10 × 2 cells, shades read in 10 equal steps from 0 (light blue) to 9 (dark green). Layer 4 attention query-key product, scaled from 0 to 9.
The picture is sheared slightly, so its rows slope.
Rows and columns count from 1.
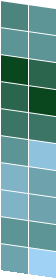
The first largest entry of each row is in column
1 1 1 2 1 1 2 2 1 1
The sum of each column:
46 41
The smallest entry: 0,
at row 10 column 2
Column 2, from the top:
4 4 7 9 6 1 3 3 4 0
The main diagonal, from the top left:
5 4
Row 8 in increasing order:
2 3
